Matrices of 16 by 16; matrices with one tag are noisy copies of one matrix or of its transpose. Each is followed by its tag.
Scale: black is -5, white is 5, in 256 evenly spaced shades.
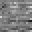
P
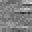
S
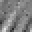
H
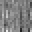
P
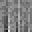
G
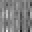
P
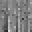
G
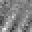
H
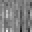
P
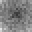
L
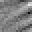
H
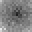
L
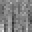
S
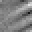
H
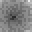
L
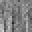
S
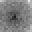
L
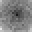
L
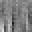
S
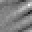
H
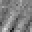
H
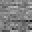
P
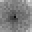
L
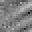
H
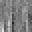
S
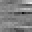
S
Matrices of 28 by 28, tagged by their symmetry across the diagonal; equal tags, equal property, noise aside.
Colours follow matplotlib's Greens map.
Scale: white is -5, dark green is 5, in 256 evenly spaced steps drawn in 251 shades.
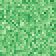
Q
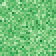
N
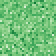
Q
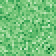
N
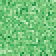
Q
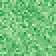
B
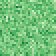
B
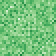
N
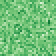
Q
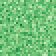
B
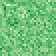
B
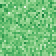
Q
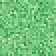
B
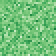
B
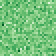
Q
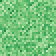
N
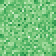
N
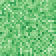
N
